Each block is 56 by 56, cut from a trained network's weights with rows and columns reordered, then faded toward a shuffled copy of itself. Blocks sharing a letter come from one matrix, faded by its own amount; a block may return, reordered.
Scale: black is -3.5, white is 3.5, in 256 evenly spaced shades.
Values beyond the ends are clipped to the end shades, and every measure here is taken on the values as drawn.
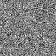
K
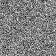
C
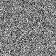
C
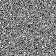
C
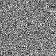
K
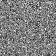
C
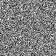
C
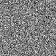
K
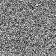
C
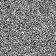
C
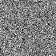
C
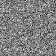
C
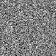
K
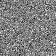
C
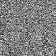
K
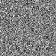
K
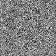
K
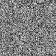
K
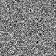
K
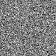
C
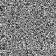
K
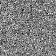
C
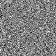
K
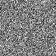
C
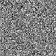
K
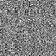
K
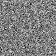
C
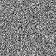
K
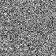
K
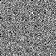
K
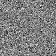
C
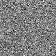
C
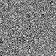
K
